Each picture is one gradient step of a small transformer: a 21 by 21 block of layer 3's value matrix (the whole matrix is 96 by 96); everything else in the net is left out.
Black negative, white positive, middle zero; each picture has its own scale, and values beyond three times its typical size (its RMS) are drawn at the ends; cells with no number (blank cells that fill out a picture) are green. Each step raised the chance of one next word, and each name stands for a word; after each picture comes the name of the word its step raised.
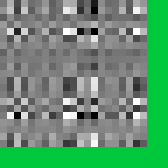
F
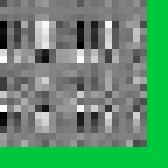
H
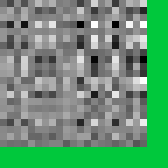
H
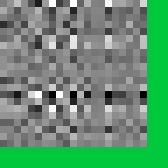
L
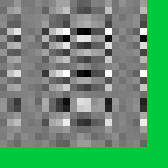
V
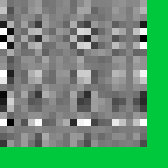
V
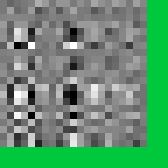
L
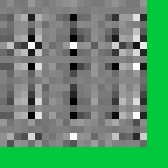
L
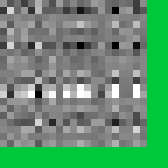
L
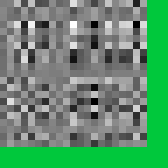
H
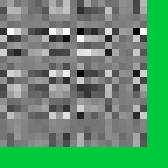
V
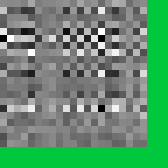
V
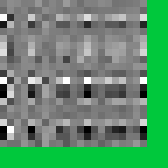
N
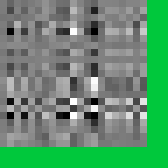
F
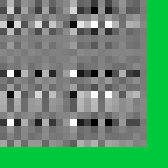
V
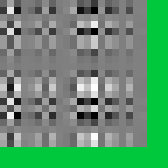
F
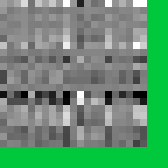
L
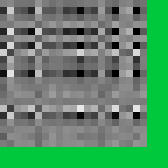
V
